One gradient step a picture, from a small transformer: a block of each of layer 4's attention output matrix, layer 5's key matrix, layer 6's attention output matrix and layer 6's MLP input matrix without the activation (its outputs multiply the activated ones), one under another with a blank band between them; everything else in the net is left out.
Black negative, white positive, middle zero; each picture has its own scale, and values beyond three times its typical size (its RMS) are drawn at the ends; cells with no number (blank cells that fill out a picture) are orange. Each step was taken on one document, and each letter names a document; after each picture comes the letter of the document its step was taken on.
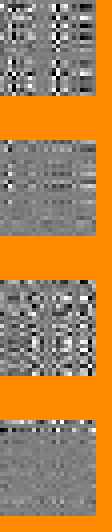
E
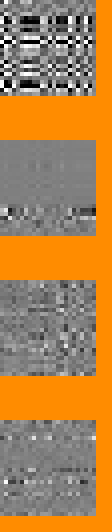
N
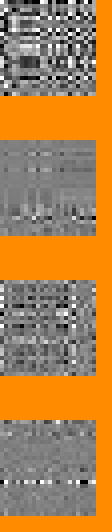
N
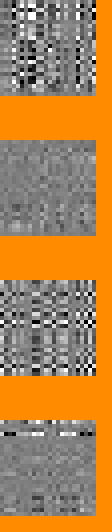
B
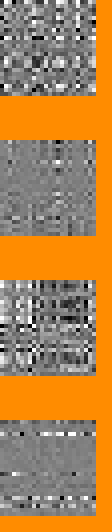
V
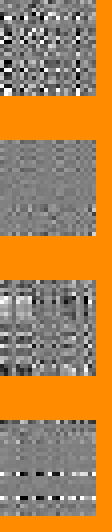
V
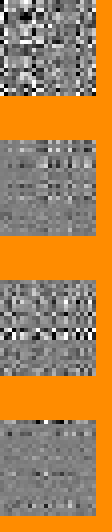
B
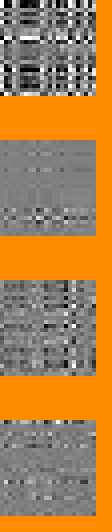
N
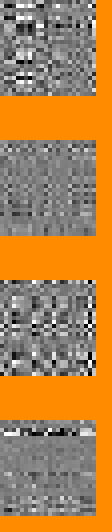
B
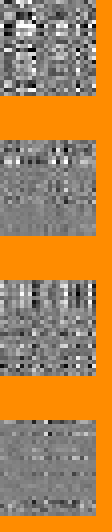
B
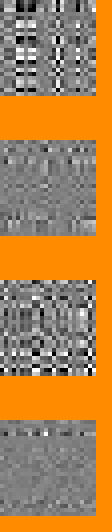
B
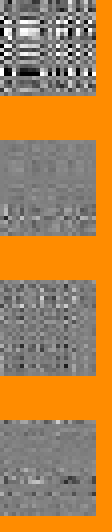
N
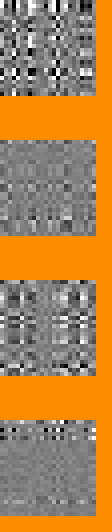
E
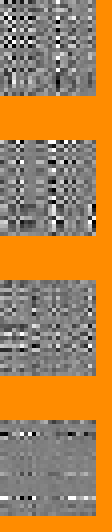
V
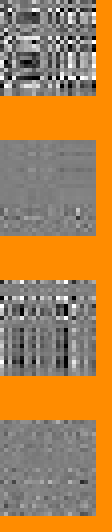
N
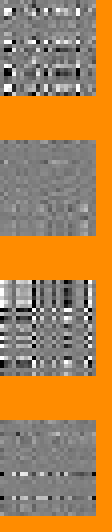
V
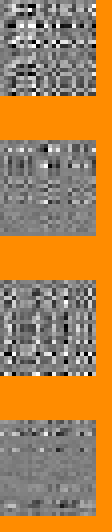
B
